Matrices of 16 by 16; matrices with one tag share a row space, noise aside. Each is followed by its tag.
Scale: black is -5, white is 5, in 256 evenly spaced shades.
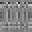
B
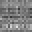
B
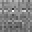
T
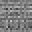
B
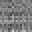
T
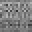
B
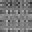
B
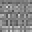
B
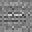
T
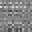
T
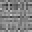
B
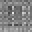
T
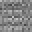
T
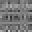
B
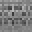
T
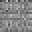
B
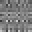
B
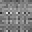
B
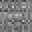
T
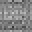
T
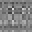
T
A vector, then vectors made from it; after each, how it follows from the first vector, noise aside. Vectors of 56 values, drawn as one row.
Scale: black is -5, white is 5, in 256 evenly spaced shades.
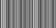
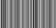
negated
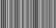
negated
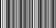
scaled up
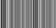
negated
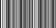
scaled up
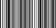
scaled up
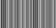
negated
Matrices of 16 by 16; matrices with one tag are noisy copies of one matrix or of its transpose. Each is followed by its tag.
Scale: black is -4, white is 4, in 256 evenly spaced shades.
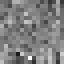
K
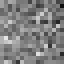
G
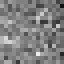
G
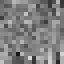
K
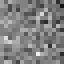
G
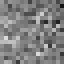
G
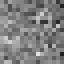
G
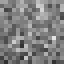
G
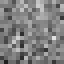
G
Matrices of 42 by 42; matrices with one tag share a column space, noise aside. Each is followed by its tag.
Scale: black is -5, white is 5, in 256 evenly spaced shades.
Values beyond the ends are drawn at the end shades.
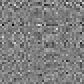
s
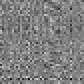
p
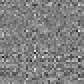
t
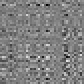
t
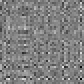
p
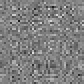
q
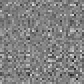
t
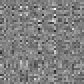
q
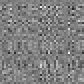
q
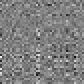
t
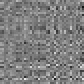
p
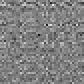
s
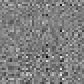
t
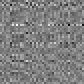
s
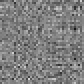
p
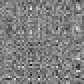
p
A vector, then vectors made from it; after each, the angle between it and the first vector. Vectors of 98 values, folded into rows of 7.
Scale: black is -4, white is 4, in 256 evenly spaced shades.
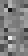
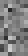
nearly parallel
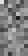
partly aligned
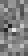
partly aligned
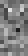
partly opposed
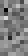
partly opposed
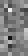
nearly opposite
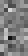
nearly opposite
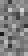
partly opposed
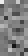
orthogonal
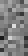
partly aligned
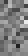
partly aligned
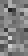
nearly parallel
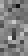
orthogonal
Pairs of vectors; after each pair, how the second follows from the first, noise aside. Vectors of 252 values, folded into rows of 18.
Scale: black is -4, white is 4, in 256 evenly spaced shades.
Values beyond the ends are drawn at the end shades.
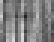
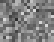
shuffled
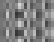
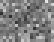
shuffled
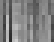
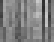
reversed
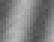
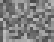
shuffled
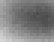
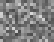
shuffled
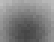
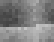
wrapped around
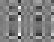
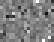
shuffled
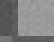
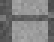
wrapped around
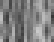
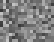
shuffled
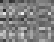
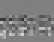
partly zeroed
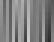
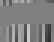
partly zeroed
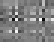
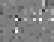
partly zeroed
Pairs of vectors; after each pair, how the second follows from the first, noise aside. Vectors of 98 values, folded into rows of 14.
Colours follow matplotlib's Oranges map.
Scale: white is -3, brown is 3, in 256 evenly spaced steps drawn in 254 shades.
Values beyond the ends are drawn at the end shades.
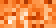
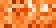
reversed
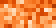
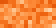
shrunk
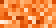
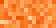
shrunk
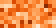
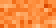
shrunk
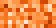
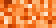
reversed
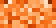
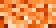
reversed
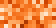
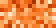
reversed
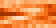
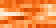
negated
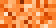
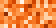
negated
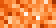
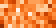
reversed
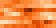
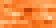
shrunk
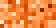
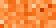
shrunk
